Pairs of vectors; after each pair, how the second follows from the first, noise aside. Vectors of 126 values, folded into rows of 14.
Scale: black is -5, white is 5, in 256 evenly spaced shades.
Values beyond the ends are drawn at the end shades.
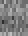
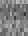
reversed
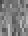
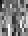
scaled up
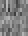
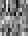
scaled up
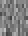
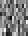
scaled up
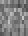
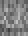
reversed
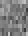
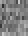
reversed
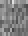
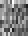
scaled up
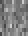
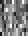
scaled up
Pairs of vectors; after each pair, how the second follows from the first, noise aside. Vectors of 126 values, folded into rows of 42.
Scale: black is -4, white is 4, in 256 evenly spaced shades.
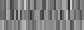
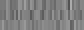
shrunk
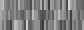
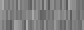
shrunk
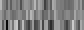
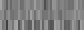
shrunk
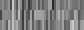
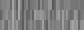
shrunk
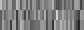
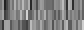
reversed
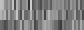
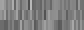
shrunk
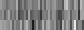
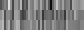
reversed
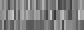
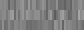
shrunk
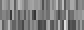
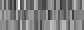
reversed
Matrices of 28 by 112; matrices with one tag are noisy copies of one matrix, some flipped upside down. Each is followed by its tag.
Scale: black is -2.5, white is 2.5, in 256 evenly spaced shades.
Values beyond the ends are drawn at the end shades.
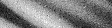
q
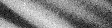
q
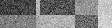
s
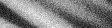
q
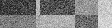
s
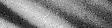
q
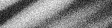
q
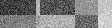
s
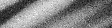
q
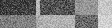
s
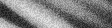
q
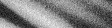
q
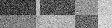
s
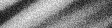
q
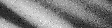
q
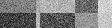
s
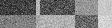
s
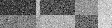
s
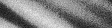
q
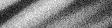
q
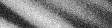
q
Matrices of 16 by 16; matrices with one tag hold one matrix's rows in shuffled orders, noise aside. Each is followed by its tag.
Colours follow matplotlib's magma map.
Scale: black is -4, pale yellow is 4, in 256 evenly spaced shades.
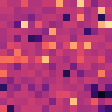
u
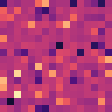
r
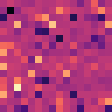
r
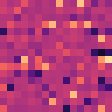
u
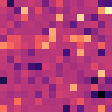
u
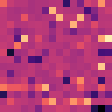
u
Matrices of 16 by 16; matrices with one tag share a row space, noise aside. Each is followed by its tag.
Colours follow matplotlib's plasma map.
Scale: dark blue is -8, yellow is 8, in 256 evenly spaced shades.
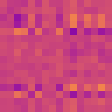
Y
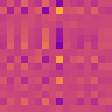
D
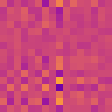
D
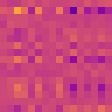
Y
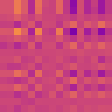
Y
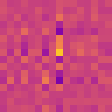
D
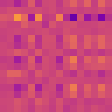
Y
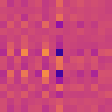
D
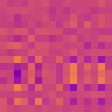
Y
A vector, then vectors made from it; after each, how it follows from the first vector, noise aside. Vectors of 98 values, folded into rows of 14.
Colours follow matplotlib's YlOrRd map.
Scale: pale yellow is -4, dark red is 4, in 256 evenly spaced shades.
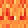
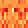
reversed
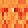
reversed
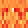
reversed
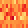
sign-scrambled
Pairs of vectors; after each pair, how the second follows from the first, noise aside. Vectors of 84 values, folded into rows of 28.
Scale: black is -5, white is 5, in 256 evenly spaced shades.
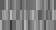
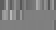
partly zeroed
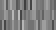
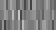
copied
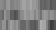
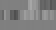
partly zeroed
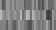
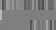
partly zeroed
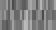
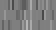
partly zeroed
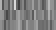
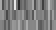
copied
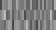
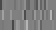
partly zeroed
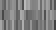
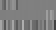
partly zeroed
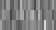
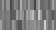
copied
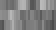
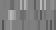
partly zeroed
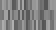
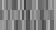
copied
